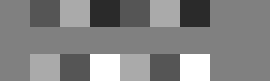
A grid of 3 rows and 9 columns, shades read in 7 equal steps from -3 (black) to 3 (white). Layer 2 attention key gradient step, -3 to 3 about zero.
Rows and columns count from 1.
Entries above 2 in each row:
0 0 2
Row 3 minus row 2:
0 1 -1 3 1 -1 3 0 0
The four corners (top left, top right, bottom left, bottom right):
0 0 0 0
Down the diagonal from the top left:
0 0 -1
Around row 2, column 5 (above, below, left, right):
-1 1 0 0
